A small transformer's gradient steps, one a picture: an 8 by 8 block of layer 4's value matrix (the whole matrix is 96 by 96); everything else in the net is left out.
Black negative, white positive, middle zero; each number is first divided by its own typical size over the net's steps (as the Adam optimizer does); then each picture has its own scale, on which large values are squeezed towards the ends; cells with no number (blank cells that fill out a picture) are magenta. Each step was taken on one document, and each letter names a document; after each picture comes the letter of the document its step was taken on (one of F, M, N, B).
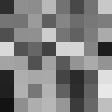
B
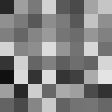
B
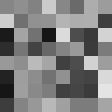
B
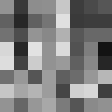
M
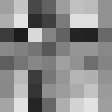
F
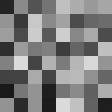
B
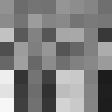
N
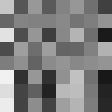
N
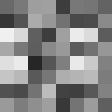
F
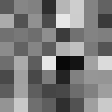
M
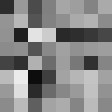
F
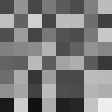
M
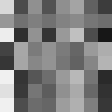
N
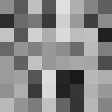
M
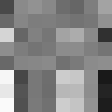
N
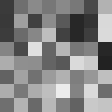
M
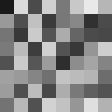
B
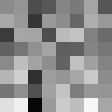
F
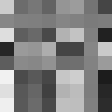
N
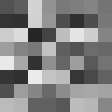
F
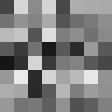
F
